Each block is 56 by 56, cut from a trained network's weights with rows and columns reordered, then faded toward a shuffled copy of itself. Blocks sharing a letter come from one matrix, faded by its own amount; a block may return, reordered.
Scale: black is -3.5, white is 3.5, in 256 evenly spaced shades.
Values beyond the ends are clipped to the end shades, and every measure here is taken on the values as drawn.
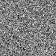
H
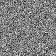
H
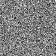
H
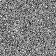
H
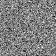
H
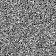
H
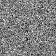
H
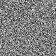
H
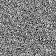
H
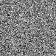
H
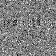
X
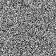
H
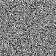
X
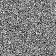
H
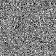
X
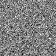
H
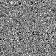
X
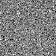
X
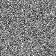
H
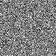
H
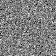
X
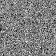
H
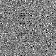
X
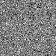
X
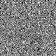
X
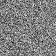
H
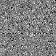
X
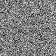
H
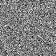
H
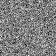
H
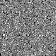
X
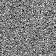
H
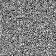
H
